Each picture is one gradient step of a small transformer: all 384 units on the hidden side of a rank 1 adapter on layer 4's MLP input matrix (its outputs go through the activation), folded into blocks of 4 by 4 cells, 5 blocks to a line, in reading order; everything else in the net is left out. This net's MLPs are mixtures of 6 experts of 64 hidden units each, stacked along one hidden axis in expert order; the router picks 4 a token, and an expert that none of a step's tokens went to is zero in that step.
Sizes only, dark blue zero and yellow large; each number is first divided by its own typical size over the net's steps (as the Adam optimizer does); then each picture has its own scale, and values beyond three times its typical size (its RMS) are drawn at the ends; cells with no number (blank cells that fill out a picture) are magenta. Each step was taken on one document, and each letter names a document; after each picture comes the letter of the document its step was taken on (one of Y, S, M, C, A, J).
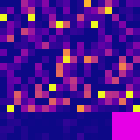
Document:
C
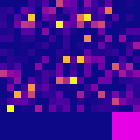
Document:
C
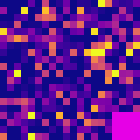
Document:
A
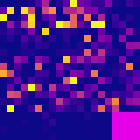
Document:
C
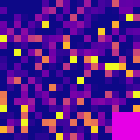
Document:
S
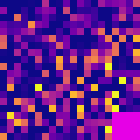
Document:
S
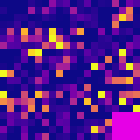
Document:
A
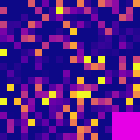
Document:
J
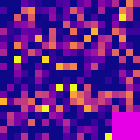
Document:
A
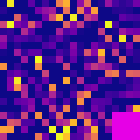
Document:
S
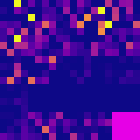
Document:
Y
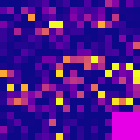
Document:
C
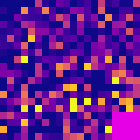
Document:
A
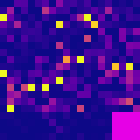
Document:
C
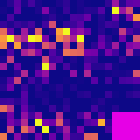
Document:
Y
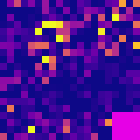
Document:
Y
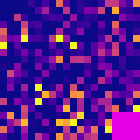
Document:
S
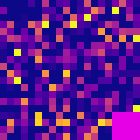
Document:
S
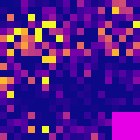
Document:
Y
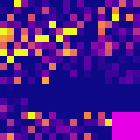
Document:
Y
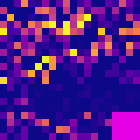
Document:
Y
